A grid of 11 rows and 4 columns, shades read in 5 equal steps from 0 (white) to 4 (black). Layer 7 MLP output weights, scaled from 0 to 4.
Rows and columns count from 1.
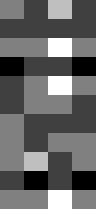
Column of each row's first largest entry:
2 1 1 1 1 1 2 2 3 2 1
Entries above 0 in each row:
4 4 3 4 3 4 4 4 4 4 3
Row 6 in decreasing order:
3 3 2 2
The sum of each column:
28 28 20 30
